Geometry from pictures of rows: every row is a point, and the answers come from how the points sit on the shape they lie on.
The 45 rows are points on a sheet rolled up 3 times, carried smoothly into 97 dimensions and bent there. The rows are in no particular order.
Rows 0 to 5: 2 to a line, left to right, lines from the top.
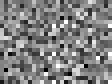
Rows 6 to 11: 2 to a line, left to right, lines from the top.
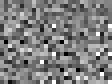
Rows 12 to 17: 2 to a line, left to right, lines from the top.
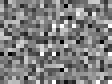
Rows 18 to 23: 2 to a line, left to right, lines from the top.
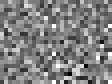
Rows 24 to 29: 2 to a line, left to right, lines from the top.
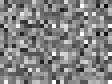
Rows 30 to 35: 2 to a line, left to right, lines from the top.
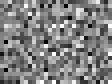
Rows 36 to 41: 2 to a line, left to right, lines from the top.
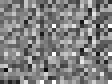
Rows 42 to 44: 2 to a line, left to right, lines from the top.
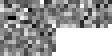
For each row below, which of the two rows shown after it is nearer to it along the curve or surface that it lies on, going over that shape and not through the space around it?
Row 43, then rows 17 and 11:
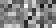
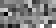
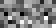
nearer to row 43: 11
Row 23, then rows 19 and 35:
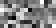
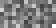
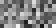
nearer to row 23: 35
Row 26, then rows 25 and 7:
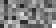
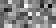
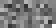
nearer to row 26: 7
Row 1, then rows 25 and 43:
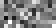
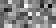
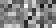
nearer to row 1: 43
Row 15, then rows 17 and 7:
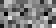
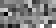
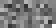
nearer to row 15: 17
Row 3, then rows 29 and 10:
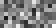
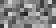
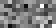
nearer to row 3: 10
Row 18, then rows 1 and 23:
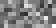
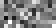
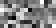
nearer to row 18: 1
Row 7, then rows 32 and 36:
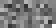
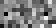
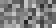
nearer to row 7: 36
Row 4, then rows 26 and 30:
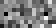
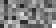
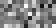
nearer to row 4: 30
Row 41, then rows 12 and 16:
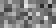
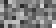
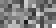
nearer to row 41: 16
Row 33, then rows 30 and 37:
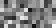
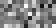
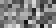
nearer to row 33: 37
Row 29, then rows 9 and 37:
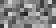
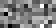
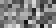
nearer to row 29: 37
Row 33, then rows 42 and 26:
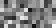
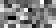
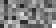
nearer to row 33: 26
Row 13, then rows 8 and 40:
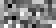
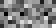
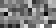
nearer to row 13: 40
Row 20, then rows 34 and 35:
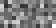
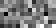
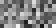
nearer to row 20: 35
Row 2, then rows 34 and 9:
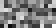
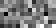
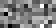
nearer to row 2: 9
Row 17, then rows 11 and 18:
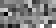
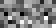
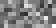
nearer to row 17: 11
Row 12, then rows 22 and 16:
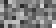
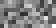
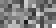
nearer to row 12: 16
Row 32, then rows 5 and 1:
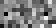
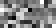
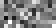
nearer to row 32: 5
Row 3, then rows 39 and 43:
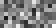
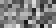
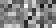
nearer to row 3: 39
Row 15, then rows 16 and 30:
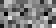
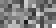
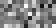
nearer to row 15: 30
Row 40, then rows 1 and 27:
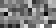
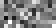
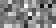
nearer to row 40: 27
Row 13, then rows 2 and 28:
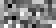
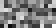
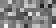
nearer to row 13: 2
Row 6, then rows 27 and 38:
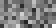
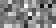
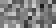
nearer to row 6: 38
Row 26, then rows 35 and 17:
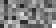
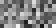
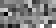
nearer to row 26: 35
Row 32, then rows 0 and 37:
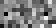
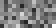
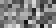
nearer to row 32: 37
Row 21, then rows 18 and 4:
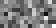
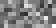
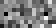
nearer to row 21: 18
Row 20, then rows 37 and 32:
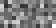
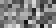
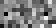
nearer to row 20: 37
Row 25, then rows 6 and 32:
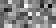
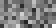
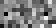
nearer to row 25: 32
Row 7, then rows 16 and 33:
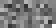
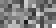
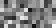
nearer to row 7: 16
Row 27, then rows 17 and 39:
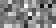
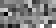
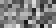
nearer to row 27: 39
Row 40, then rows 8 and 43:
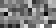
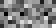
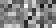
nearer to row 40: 8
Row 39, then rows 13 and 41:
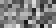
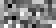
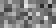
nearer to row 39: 41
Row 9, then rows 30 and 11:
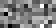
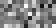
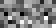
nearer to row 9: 11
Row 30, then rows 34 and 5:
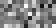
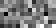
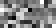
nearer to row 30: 34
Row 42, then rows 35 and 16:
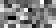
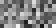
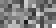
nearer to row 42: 35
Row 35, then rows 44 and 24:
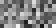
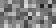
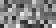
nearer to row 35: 24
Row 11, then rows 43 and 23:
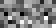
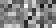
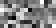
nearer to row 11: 43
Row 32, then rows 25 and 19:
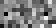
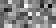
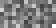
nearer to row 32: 25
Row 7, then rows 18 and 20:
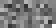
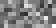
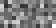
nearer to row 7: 20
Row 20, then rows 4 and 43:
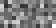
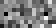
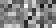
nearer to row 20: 43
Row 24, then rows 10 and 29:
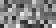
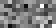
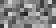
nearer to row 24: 10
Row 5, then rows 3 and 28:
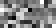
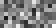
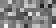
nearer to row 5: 3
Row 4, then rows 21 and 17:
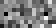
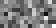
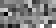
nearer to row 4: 17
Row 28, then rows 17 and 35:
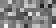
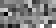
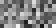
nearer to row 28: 35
